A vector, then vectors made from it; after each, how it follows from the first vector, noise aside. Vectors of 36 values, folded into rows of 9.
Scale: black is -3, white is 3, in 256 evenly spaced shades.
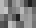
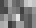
negated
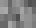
shrunk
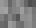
shrunk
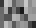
wrapped around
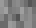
shrunk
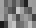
wrapped around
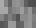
shrunk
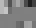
partly zeroed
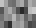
wrapped around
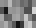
wrapped around
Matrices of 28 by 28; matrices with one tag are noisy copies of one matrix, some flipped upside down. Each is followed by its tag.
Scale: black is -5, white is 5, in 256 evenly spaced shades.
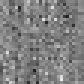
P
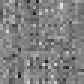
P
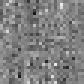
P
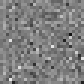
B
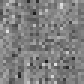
P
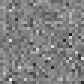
B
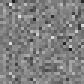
B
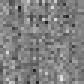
P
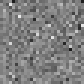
B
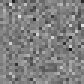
B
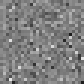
B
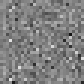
B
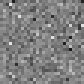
B
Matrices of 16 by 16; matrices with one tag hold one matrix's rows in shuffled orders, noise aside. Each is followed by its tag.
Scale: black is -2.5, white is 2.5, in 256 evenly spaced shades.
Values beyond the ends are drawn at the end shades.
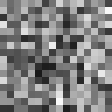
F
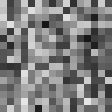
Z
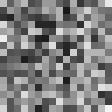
F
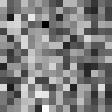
Z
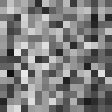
Z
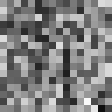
F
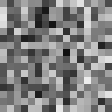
F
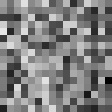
Z
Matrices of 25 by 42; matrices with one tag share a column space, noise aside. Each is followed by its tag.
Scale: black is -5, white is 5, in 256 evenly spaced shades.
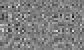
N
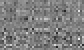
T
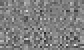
T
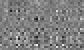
T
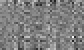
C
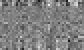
C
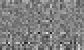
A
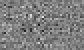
N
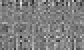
C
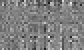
C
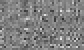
T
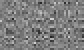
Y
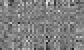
C
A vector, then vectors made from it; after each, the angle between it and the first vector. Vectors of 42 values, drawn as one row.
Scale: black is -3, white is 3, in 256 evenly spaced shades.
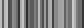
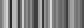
partly aligned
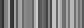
orthogonal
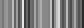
partly aligned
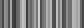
partly aligned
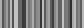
orthogonal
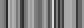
partly opposed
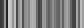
partly opposed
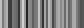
nearly parallel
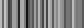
nearly parallel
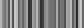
orthogonal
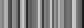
nearly parallel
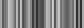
orthogonal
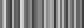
partly aligned
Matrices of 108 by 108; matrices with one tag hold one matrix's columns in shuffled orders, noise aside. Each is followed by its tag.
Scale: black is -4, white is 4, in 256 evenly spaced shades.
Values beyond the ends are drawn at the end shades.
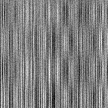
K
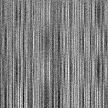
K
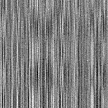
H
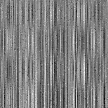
K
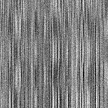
H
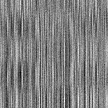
H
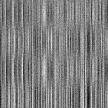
K
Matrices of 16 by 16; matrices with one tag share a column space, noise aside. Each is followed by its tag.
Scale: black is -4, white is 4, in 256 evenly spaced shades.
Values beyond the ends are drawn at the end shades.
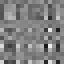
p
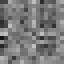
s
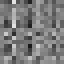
s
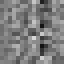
s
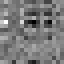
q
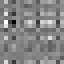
q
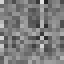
s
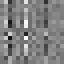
s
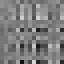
p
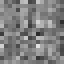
s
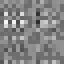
q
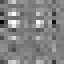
q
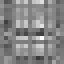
s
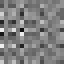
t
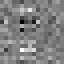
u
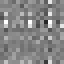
q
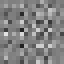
t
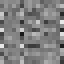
t
